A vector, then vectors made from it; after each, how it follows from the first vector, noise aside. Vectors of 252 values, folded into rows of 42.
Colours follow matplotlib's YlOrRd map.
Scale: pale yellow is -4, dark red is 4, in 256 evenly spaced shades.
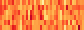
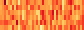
reversed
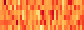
reversed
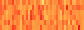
shrunk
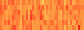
shrunk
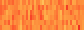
shrunk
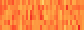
shrunk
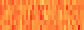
shrunk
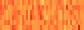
shrunk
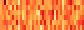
reversed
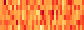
reversed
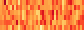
reversed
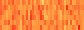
shrunk
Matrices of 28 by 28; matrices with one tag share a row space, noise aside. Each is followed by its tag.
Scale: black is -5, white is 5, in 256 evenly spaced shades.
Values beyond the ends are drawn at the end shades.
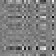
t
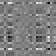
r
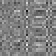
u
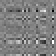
t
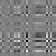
u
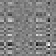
r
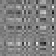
t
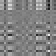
r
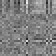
u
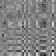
t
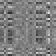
r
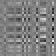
t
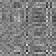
u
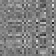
t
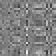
u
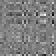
t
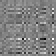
t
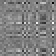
t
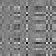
u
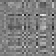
t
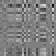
t
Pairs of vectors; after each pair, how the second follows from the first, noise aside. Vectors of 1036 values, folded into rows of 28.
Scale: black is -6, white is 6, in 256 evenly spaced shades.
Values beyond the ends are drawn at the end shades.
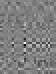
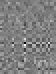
negated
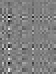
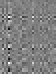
negated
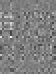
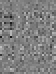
negated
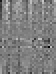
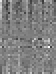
negated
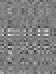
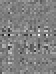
sign-scrambled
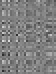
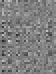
sign-scrambled
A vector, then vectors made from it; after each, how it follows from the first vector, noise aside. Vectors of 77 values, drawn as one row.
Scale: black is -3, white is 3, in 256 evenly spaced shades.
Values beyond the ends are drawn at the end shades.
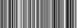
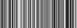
copied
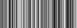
copied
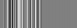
partly zeroed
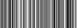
copied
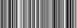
copied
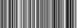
copied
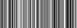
copied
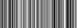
copied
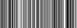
copied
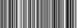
copied
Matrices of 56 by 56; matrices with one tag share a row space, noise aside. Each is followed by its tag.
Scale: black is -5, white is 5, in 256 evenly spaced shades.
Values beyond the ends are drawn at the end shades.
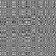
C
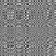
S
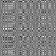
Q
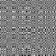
C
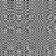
S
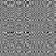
S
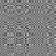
S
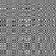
C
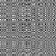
C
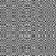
C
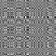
S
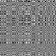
C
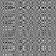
Q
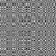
C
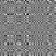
S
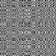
C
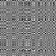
C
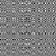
C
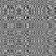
S
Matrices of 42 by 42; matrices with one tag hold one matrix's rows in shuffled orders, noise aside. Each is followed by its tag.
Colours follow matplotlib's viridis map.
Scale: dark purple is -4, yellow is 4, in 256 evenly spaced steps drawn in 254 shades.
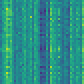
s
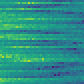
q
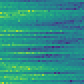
q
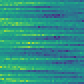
q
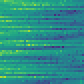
q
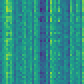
s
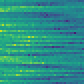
q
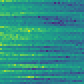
q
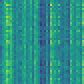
s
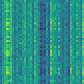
s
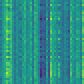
s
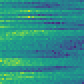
q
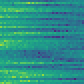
q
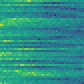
q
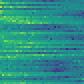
q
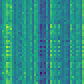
s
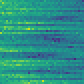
q
